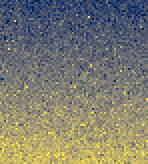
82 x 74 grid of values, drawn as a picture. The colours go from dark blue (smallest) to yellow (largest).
Fine speckle covers the field. There are no regular stripes. Values rise toward the bottom. No single row or column stands out from its neighbours. Overall the values sit about 50% of the way up the scale.
